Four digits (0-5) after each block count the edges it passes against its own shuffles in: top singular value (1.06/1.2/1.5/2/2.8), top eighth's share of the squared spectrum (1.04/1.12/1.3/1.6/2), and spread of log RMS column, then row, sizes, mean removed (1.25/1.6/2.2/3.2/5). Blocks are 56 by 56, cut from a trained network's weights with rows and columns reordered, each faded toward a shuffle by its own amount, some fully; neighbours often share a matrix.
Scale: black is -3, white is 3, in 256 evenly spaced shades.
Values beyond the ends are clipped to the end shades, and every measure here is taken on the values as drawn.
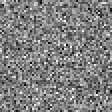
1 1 0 0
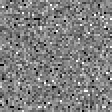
1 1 0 0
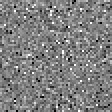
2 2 0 0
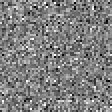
2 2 0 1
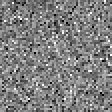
0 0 0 0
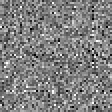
3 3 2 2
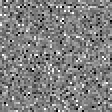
2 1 0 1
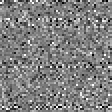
3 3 0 3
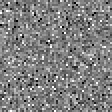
1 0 0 0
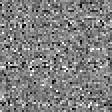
3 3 0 2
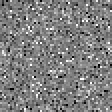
0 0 0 0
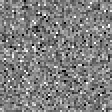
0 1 0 0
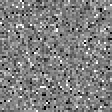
0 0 0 0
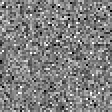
0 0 0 0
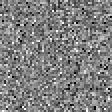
0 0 0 0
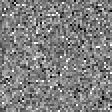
0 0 0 0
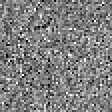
2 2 0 1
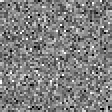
0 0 0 0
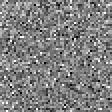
2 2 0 1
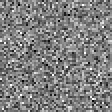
2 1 0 0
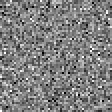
2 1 0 0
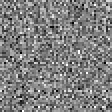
4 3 0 2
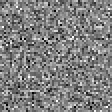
3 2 0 1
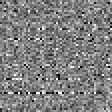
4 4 0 3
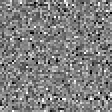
2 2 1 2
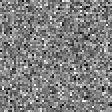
2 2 0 1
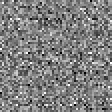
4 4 1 2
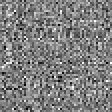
4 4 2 2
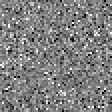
2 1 0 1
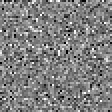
3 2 0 2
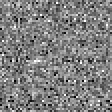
3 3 0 2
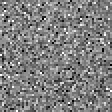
1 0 0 0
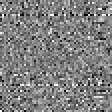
3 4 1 3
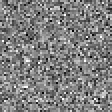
0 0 0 0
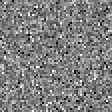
1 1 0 0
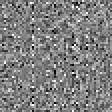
3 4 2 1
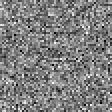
2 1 0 0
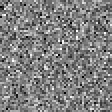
2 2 0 0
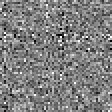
3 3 2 1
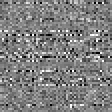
4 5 1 4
